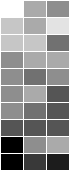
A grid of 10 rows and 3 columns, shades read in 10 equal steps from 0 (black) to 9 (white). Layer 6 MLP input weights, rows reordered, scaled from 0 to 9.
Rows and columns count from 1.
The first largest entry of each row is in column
1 3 1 2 1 2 1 1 3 2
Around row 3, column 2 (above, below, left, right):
6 6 7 4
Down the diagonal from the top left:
9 6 4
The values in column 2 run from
2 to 7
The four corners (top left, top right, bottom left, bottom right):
9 5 0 1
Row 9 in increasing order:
0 5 6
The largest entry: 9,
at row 1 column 1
